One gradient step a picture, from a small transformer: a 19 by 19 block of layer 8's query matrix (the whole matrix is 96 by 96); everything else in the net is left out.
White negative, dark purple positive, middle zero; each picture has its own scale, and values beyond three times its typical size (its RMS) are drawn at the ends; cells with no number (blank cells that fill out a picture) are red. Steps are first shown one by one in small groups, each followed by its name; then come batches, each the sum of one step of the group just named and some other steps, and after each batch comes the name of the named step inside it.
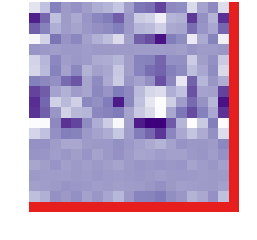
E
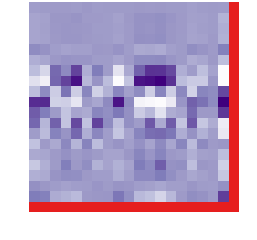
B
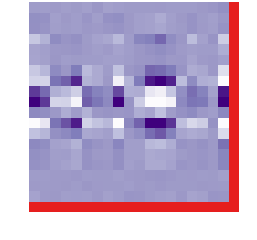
E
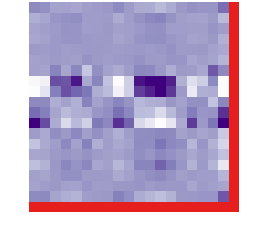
B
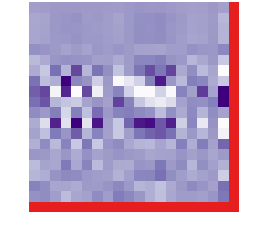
B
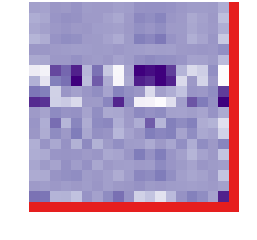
B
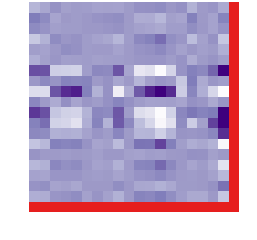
E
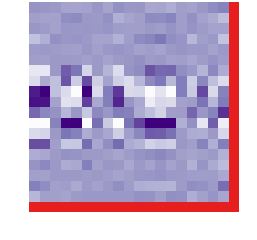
E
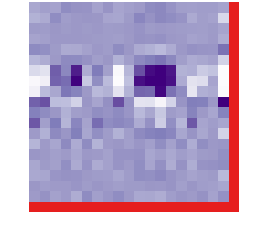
B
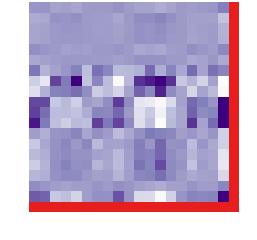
B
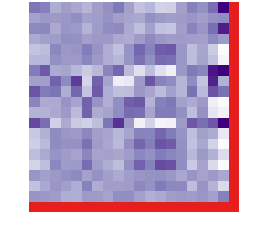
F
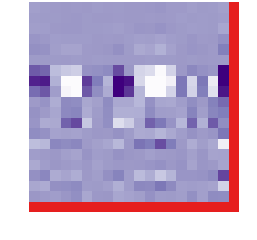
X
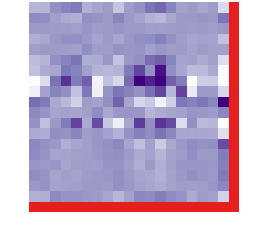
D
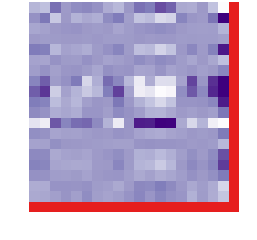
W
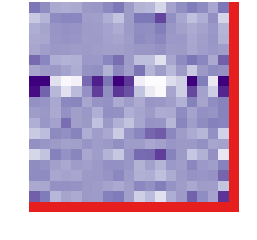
X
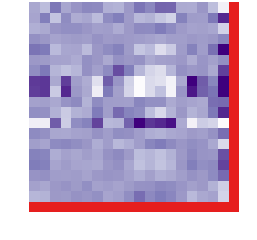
W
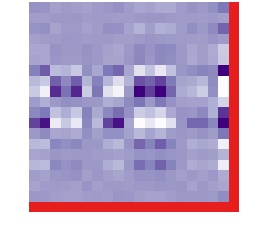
F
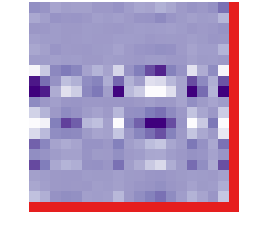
F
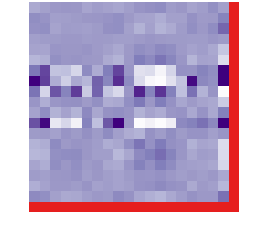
F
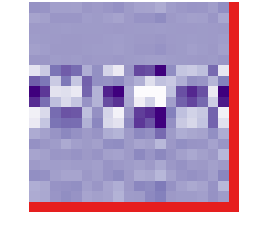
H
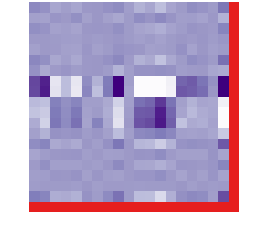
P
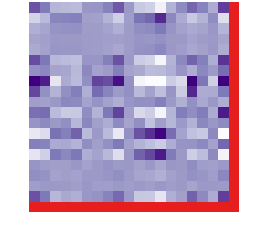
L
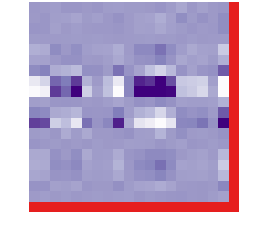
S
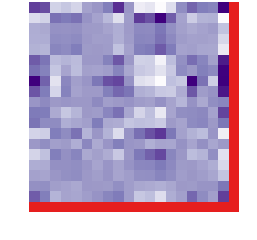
L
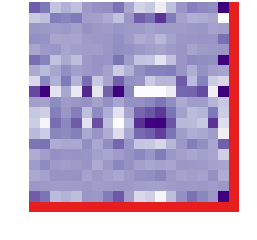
P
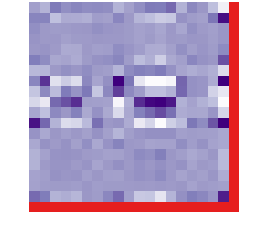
P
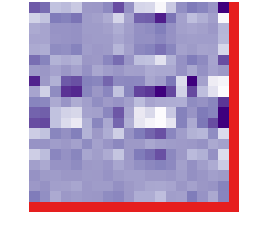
L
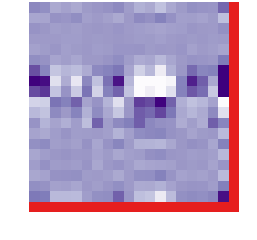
P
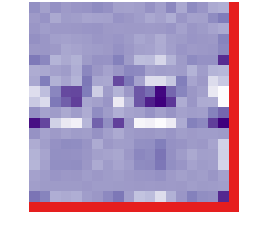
P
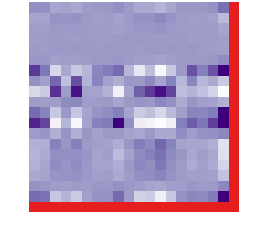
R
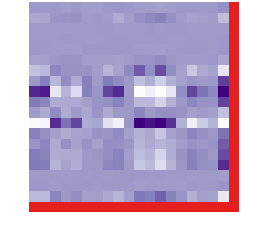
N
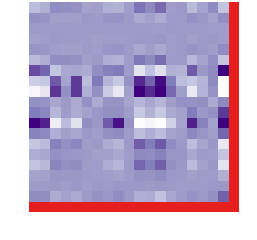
R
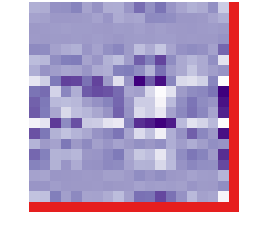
N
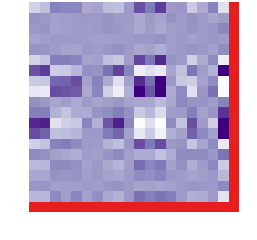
N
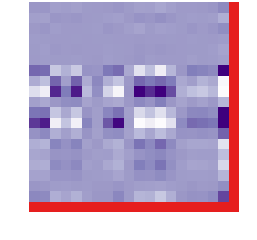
R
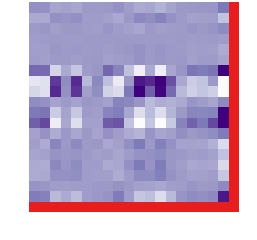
R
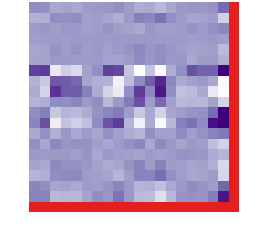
R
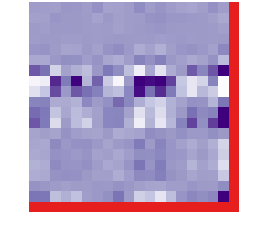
R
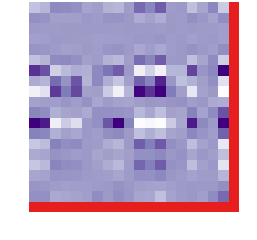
R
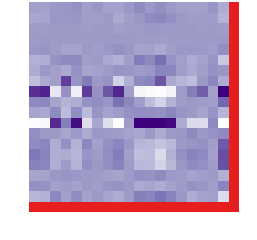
N
